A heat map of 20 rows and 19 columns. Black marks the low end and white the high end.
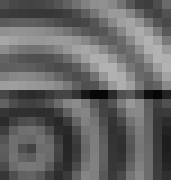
Concentric rings centre on the bottom left. The ninth with the highest average is the top right. Row 11 differs from the rows beside it.
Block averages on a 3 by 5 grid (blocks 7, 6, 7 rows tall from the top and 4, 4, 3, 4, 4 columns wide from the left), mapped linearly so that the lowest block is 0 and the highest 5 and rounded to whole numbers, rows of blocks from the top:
3 3 4 5 5 | 2 2 2 4 2 | 2 0 3 0 1
